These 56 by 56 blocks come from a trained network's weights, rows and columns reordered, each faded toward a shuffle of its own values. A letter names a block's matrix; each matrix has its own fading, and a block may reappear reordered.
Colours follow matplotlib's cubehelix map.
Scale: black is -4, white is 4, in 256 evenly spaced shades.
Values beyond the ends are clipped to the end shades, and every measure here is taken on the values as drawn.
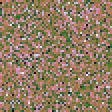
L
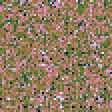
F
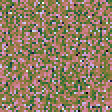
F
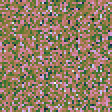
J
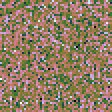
F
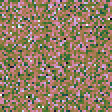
F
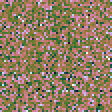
F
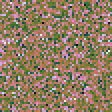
L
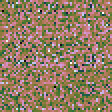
L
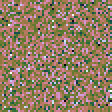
J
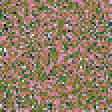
J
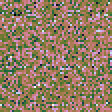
L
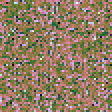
F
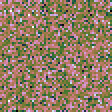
F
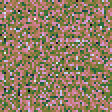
J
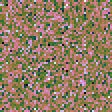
J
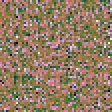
J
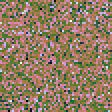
L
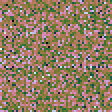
F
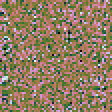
J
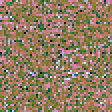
L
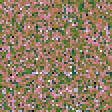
F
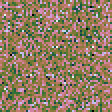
F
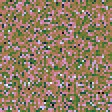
L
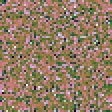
L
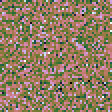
L
